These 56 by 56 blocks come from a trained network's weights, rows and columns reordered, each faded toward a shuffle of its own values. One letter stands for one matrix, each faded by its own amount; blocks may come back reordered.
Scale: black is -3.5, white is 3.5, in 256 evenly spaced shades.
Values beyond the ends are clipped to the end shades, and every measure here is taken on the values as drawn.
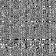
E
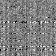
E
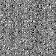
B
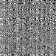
E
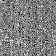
B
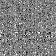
B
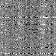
E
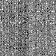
E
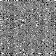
B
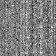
E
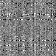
E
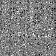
B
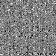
B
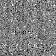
B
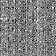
E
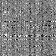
E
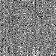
B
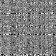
E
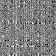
E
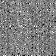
B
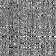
E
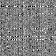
E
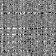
E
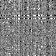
E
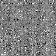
B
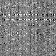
E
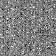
B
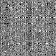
E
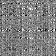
E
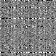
E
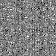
B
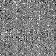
B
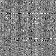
E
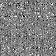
B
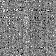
B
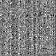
E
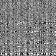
E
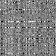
E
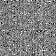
B
